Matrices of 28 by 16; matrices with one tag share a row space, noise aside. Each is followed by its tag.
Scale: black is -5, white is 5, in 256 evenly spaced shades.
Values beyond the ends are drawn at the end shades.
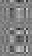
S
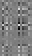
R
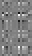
R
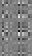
R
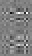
S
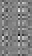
R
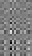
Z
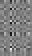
Z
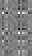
R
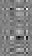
S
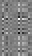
R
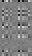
R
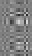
S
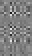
Z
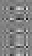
S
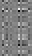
R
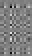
Z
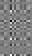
Z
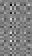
Z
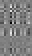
Z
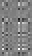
R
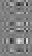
S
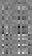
R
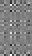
Z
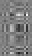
S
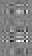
S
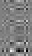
S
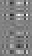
S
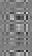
S
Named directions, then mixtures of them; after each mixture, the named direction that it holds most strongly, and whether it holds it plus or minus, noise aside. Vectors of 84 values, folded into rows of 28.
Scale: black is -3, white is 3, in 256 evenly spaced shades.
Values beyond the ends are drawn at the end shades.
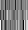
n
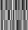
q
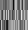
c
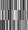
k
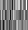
q, minus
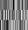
c, plus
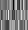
c, plus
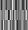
q, plus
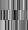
k, minus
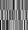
c, plus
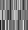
k, plus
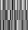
q, minus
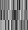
k, minus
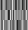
q, plus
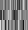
k, minus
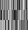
k, minus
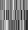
c, minus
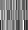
n, minus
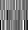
n, minus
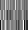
n, minus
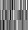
q, minus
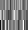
n, minus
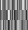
q, minus
